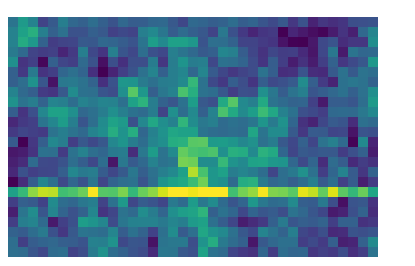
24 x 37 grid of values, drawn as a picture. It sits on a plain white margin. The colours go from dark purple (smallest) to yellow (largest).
Ninth with the lowest average: top right. Odd lines: row 18. Grain: streaks across. Stripes: none.
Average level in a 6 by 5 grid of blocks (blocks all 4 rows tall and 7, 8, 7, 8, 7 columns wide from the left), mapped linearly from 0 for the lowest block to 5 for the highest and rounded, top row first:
2 1 2 0 0 | 1 1 2 1 1 | 2 3 3 3 1 | 1 2 5 3 1 | 3 3 5 3 2 | 1 2 3 1 0
